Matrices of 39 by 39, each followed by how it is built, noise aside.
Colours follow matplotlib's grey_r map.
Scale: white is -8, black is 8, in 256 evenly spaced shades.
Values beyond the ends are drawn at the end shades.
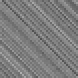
Toeplitz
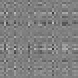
low rank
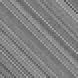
Toeplitz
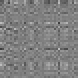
low rank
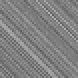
Toeplitz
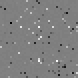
sparse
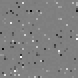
sparse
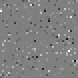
sparse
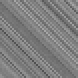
Toeplitz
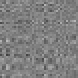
low rank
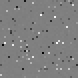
sparse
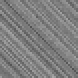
Toeplitz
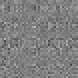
low rank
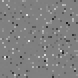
sparse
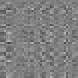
low rank
